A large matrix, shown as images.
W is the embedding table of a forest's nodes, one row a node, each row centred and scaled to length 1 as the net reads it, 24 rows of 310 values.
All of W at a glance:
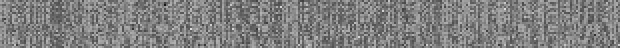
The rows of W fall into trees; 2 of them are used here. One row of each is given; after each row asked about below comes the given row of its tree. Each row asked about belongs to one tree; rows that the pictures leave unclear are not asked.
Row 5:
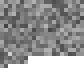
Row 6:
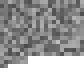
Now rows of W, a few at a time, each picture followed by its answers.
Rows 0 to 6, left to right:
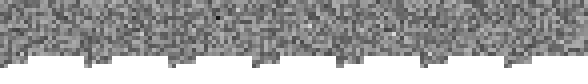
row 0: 6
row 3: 6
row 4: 5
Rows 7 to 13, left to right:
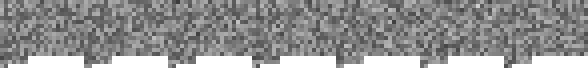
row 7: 5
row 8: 5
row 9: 5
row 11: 5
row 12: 6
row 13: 6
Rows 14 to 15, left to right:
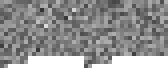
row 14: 6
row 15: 6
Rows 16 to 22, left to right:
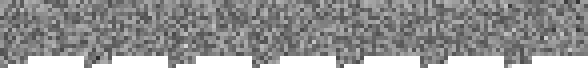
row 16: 5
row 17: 6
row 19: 5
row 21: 5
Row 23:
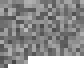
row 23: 5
